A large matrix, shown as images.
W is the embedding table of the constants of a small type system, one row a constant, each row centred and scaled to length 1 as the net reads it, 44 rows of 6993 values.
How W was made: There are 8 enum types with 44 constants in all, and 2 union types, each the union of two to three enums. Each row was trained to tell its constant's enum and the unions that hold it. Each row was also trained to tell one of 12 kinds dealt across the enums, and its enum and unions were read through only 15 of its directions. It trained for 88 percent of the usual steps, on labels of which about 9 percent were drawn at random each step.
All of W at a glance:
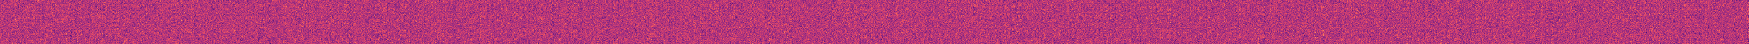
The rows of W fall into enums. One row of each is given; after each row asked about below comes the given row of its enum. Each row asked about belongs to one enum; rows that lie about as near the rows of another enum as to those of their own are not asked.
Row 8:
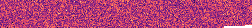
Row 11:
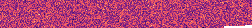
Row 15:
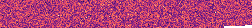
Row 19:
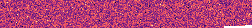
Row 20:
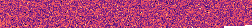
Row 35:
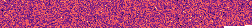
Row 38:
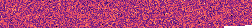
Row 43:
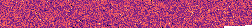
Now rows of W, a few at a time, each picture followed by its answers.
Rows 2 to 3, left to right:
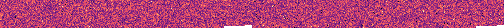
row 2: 15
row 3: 35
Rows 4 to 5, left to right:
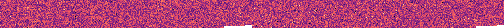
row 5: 43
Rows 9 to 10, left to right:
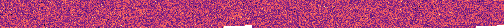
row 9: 35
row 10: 8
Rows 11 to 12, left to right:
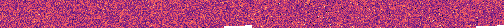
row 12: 38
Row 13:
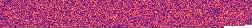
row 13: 35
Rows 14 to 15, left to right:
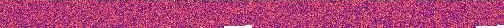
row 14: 8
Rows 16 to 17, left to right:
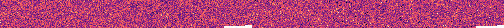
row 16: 43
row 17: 11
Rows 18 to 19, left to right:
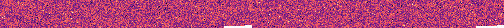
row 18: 8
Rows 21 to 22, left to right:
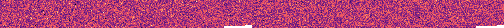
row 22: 8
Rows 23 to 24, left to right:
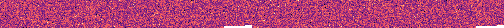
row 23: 11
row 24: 35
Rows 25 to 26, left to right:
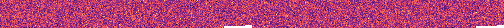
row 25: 43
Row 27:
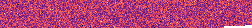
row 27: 11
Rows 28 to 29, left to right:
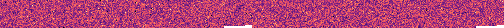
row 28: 19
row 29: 20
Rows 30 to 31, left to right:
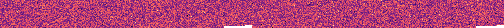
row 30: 35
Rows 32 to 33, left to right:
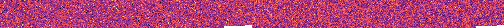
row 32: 20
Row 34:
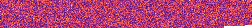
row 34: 8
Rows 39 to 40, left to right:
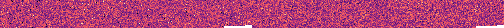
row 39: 38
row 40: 11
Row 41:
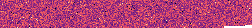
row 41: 43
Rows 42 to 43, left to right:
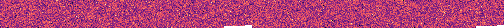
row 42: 11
